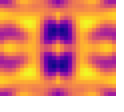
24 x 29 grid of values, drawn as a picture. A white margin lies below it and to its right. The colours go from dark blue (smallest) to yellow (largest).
There are no lone odd cells. Its left and right halves mirror each other, and so do its top and bottom. The texture is blotchy. There is no seam.
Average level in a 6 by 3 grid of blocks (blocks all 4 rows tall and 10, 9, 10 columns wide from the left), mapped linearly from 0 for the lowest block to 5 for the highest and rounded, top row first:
4 3 4
5 0 5
4 0 4
4 0 4
5 0 5
4 3 4
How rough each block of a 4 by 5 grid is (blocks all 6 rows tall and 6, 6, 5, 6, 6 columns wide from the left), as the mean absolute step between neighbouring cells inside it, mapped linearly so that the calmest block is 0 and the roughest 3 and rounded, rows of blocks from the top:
1 0 3 0 1 / 2 2 3 2 2 / 2 2 3 2 2 / 1 0 3 0 1
